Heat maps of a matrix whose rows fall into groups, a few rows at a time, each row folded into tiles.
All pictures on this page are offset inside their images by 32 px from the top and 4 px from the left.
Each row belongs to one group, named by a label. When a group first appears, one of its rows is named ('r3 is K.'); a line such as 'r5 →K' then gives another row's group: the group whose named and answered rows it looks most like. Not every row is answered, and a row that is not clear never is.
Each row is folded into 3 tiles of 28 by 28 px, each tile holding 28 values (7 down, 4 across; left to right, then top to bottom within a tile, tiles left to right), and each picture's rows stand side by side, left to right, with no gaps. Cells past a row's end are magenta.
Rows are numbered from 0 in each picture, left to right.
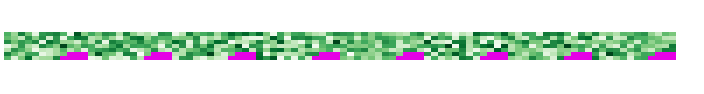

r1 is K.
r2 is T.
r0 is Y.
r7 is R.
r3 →R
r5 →T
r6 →Y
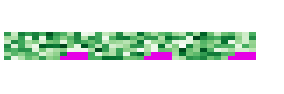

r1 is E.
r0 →Y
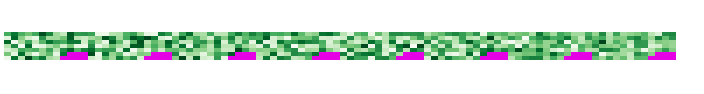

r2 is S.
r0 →S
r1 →R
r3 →S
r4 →T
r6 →E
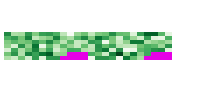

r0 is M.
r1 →T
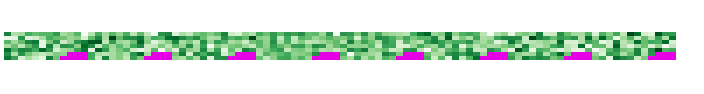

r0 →R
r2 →M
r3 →Y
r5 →M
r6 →E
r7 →S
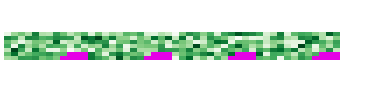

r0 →E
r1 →M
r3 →R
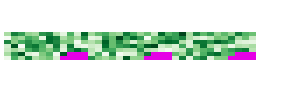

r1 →Y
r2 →S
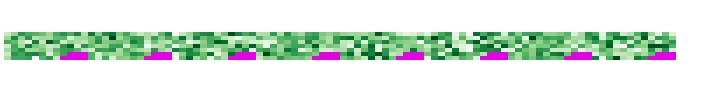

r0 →T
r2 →T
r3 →E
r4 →M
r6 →E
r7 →Y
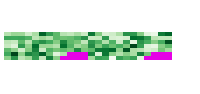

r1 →R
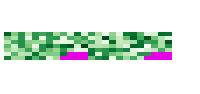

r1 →R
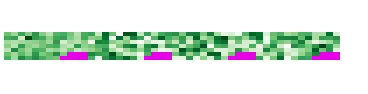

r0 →E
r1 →Y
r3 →Y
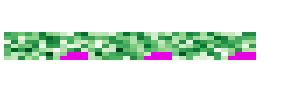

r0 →K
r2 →K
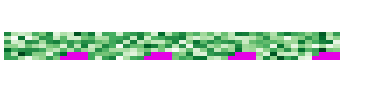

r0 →R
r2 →S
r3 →S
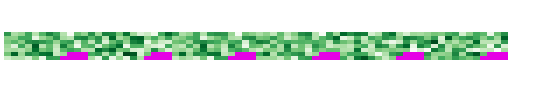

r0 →M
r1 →K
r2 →M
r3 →M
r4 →Y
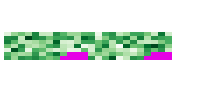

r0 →E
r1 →Y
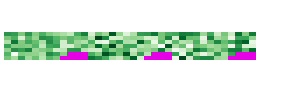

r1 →T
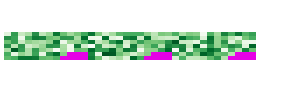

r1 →R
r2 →T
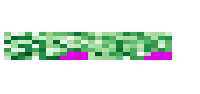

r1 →M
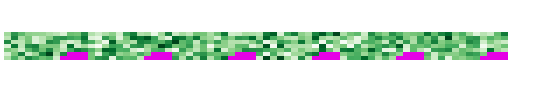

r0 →S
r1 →R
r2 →M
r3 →S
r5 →K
